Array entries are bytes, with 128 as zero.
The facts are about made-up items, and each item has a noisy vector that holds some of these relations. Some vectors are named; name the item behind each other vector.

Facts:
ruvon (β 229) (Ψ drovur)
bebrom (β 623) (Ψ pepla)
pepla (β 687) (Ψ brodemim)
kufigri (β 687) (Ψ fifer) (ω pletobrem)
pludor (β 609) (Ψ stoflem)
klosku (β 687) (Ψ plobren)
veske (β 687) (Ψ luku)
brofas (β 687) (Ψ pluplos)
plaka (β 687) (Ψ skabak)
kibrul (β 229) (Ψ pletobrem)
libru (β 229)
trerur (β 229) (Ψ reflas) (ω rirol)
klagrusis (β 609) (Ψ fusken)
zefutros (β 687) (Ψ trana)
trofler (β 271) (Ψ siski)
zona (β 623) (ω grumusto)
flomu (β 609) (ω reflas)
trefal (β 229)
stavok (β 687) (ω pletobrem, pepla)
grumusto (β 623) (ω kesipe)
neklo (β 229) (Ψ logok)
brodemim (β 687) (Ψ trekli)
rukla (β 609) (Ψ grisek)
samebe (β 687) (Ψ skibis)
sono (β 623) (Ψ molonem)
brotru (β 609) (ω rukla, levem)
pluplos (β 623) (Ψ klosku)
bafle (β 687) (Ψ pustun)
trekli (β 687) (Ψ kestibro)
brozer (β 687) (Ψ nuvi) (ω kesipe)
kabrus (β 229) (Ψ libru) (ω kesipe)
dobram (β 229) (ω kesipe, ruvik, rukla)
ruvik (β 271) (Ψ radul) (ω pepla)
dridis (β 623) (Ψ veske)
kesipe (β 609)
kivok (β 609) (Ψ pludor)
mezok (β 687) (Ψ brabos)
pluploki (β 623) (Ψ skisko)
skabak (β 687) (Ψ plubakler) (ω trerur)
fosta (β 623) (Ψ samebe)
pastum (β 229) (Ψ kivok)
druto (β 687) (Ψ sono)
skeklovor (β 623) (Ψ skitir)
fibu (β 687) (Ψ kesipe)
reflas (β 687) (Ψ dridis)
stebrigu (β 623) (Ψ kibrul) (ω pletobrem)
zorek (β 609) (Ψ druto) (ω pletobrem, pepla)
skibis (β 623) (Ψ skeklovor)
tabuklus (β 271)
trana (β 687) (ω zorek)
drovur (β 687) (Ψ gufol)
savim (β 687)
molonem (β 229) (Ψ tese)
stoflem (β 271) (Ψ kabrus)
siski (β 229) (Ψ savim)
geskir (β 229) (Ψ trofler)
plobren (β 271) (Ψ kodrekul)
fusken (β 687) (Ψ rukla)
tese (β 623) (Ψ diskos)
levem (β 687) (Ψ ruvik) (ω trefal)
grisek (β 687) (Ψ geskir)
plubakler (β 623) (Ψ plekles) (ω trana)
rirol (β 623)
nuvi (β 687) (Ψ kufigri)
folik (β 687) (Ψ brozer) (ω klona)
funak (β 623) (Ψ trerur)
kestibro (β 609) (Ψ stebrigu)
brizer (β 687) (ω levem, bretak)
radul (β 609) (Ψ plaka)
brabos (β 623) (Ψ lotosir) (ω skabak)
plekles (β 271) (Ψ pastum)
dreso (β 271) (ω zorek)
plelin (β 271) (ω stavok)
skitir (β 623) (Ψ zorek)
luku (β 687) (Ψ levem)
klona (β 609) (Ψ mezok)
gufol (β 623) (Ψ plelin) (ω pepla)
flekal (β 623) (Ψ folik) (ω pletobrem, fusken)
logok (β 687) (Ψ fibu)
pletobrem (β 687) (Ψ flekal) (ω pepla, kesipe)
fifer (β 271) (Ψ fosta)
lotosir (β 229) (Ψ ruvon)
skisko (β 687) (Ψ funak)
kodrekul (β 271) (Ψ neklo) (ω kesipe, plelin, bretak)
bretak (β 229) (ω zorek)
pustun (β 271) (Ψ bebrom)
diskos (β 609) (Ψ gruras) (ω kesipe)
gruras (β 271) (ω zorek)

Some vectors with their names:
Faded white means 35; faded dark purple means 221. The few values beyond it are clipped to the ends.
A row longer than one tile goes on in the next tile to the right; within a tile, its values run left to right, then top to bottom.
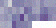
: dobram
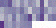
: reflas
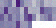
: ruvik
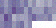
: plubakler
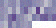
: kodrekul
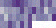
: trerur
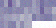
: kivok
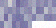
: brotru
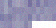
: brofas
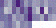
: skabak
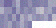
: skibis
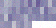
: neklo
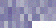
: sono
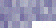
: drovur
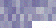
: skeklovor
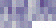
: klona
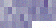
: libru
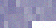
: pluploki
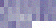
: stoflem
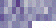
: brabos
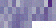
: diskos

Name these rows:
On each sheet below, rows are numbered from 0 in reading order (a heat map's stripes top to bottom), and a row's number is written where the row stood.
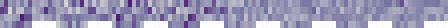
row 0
pletobrem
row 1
bretak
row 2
trana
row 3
stavok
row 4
rukla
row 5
kibrul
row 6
nuvi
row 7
samebe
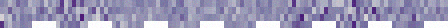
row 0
flomu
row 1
zorek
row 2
kestibro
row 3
bebrom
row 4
tabuklus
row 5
grumusto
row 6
plelin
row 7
zona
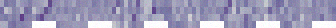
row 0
brozer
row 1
klagrusis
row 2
folik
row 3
trofler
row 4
flekal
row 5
pustun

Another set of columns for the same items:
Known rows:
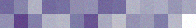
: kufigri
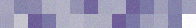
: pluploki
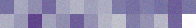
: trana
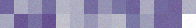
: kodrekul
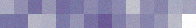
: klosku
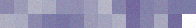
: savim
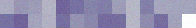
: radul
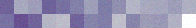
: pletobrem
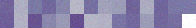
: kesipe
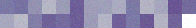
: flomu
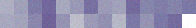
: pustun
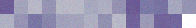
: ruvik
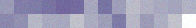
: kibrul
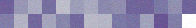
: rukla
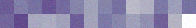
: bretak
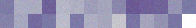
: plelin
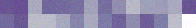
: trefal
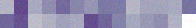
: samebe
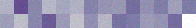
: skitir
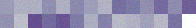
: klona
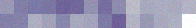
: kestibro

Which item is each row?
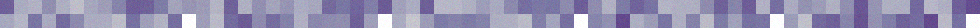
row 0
gufol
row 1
rirol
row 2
brabos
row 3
pepla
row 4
reflas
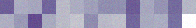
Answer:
stebrigu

